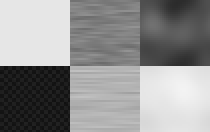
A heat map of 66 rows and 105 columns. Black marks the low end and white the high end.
The table splits into 2 rows of 3 panels. Panel 1,1: very high, flat. Panel 1,2: middling, streaked across, faint in contrast. Panel 1,3: low, smooth. Panel 2,1: very low, checkered, faint in contrast. Panel 2,2: high, streaked across, faint in contrast. Panel 2,3: very high, smooth, faint in contrast.
